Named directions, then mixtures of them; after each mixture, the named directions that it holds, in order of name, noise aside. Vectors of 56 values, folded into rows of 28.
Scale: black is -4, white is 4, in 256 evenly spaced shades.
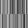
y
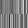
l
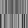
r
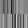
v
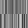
r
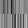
v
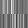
v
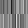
l, v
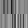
v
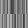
v, y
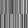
l, r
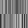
r, v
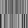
r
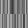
v, y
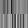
v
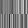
l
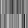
r, y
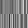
l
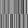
l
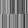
y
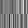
l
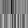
r, v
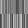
l, r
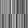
v, y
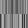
r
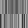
r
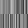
l, v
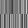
l, r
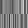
l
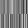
l, r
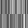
y
